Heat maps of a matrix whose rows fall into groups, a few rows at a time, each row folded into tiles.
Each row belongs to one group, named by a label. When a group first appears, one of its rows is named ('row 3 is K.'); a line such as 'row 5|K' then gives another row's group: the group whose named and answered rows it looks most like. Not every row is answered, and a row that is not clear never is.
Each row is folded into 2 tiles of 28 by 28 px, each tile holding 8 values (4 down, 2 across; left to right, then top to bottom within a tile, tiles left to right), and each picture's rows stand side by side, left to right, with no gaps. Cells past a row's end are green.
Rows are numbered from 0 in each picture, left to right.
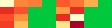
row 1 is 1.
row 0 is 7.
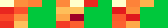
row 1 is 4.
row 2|7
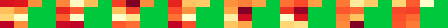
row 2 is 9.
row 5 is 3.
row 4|3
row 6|1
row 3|1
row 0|9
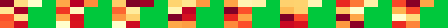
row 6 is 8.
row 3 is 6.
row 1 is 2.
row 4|1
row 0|1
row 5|8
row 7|9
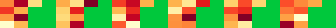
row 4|3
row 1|4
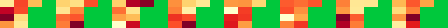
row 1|4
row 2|2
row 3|8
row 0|7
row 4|6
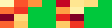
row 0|7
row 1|8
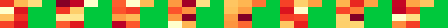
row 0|6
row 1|9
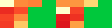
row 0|7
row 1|6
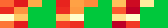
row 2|9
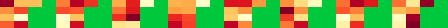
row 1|2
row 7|4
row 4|9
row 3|8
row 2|3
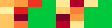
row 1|7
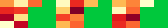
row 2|6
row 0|1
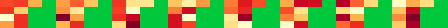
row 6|8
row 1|8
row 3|1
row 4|3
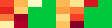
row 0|8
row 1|4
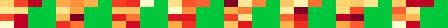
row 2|8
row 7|2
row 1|6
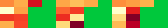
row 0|4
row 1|1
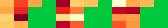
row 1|9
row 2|7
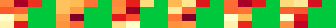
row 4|2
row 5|4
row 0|2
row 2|3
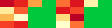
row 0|9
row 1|3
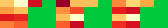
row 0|4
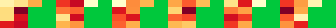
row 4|7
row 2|7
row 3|3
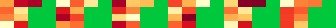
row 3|6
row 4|2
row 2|9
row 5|7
